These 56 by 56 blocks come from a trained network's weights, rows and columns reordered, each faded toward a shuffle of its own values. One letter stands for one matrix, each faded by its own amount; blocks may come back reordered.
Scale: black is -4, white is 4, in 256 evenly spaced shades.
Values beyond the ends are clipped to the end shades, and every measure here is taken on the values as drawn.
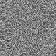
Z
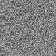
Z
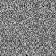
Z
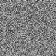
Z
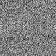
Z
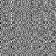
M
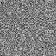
Z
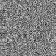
Z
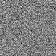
Z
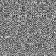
Z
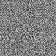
Z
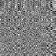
M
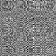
M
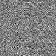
Z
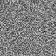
Z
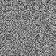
Z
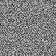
Z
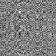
M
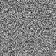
Z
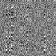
M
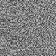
Z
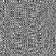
M
